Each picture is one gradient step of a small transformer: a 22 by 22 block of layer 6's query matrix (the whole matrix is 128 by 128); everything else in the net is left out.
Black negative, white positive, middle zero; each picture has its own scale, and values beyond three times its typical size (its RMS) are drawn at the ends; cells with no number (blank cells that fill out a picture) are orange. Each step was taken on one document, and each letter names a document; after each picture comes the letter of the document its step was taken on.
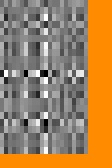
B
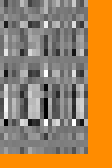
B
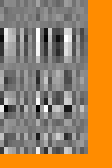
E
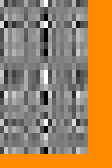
B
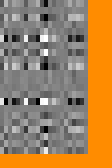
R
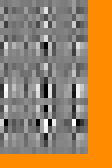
B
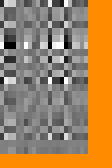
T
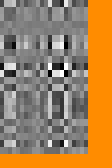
T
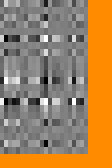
R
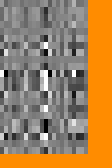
B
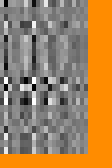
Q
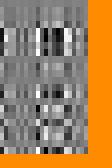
E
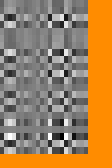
T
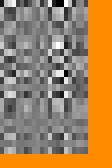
T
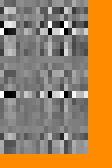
T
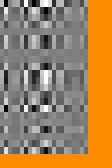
Q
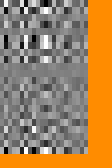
Q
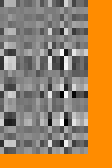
T
